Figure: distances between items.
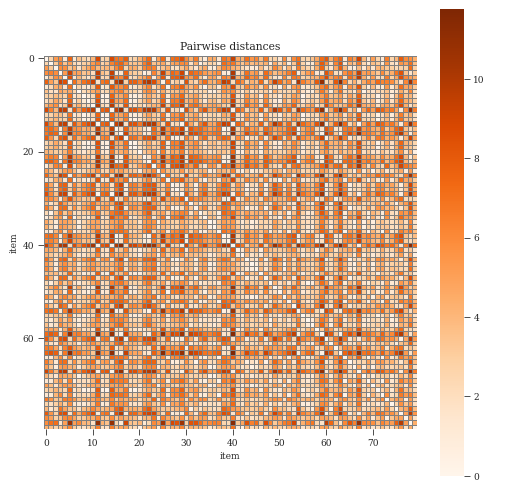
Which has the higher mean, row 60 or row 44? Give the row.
60
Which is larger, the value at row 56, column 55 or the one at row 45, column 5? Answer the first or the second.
the second
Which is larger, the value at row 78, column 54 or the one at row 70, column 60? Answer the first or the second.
the second
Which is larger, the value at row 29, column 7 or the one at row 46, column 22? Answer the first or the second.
the first
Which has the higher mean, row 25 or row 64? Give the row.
25
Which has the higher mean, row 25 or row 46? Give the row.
25
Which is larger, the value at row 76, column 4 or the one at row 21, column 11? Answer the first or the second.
the second
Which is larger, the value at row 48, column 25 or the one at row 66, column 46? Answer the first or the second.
the first
